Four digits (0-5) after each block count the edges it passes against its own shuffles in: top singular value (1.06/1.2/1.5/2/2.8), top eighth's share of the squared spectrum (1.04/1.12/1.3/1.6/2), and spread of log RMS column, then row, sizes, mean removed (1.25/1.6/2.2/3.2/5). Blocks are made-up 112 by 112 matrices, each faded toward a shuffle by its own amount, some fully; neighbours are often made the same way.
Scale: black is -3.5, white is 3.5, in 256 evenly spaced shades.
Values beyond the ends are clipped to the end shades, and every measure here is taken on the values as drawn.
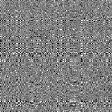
5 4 3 4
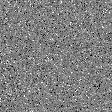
1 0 0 0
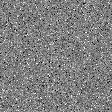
2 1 0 0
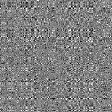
5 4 3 3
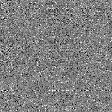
4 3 1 2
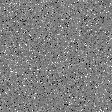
0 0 0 0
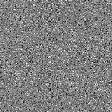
4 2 1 1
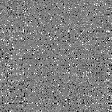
4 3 2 2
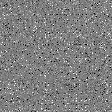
3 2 1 1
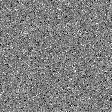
1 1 0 0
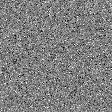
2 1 0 0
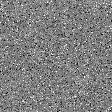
0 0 0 0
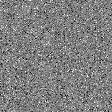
3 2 0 0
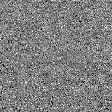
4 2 1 1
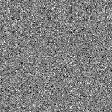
3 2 1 1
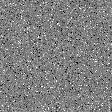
0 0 0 0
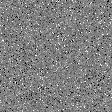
0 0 0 0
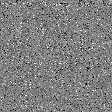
1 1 0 1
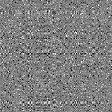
5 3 2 2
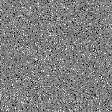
3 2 0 0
